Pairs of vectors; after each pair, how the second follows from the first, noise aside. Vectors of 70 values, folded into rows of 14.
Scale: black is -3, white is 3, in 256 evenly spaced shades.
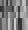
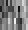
copied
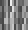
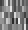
shuffled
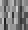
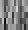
copied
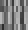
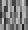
shuffled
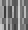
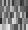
shuffled
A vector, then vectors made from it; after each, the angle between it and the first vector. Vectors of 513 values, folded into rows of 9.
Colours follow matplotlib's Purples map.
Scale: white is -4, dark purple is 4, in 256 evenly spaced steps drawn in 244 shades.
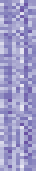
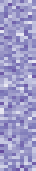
orthogonal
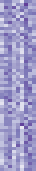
nearly parallel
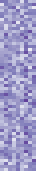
partly aligned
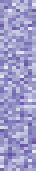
orthogonal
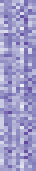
nearly parallel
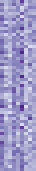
nearly opposite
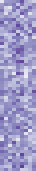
partly opposed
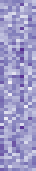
partly opposed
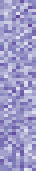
partly opposed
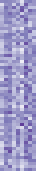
nearly parallel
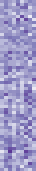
partly aligned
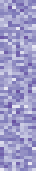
orthogonal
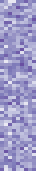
orthogonal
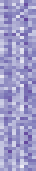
nearly parallel
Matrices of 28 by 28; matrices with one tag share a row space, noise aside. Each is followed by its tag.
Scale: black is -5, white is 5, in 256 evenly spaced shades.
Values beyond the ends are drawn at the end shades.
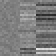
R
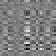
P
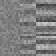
R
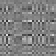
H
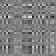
H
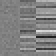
R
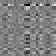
P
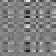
P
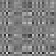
H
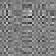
H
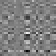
P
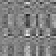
P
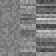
R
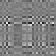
H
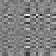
P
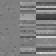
R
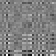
H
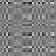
H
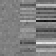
R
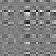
P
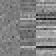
R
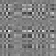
H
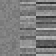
R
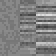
R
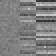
R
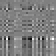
H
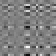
P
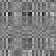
H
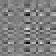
P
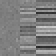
R
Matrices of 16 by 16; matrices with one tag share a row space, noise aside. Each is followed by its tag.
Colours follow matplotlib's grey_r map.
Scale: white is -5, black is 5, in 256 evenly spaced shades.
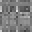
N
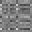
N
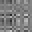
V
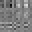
V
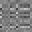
N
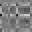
N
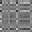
N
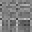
N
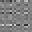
V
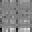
N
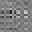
V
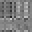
V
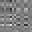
V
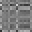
N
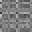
N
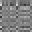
N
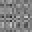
V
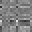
N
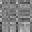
N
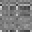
N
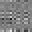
V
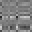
N
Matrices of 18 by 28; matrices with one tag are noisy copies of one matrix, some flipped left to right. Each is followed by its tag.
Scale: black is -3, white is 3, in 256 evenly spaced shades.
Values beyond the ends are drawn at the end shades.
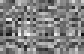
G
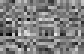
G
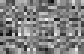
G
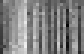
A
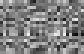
G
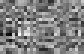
G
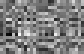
G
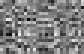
G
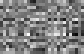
G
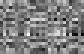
G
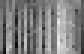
A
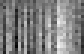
A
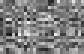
G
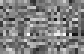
G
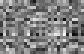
G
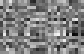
G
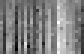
A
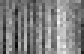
A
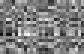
G
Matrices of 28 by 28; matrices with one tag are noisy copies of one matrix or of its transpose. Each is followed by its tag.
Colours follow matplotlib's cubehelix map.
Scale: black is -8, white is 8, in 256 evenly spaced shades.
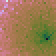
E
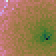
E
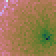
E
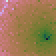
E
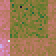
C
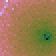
E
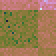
C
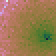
E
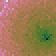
E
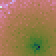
E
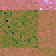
C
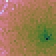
E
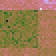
C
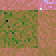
C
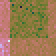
C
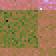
C
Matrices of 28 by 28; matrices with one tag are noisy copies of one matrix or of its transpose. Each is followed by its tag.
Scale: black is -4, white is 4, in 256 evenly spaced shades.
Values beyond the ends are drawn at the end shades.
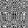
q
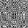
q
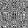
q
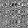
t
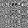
t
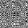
q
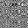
t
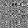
t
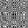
q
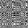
q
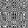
q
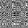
q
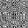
q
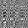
t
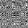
q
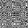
q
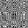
q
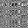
t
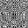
q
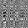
t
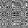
q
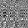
t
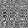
t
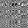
t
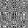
q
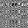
t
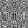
q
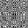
q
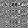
t
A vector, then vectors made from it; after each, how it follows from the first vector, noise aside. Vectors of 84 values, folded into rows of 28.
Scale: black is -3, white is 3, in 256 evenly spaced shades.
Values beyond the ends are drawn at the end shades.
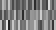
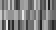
sign-scrambled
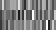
wrapped around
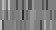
partly zeroed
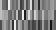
wrapped around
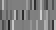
partly zeroed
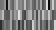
wrapped around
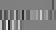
partly zeroed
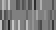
partly zeroed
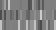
partly zeroed
